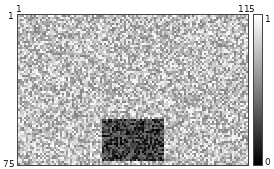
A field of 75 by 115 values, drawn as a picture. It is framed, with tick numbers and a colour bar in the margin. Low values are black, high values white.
Odd patch: lower, in the bottom middle. Ninth with the lowest average: bottom middle. Stripes: none. Average level on the scale: 70%.
